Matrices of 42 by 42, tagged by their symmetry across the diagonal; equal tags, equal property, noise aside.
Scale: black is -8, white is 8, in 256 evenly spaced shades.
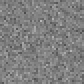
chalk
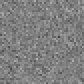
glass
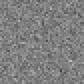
glass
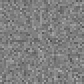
glass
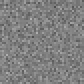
glass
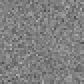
glass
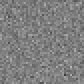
chalk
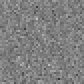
chalk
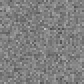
chalk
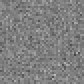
glass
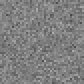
chalk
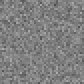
chalk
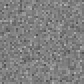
glass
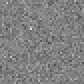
chalk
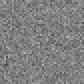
chalk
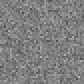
glass
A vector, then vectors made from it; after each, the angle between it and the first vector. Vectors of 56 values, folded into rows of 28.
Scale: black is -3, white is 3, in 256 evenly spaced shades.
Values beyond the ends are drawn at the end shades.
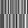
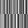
nearly opposite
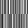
partly aligned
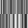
orthogonal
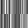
orthogonal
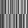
nearly parallel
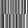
nearly parallel
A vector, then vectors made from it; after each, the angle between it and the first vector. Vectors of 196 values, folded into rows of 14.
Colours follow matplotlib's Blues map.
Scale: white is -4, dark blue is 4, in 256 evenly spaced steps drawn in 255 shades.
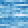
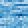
nearly opposite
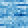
nearly opposite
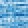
nearly opposite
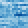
nearly opposite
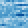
nearly opposite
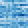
nearly opposite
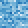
partly aligned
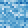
partly aligned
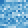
partly aligned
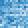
partly aligned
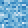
partly aligned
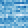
nearly parallel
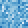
orthogonal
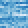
nearly parallel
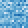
partly opposed
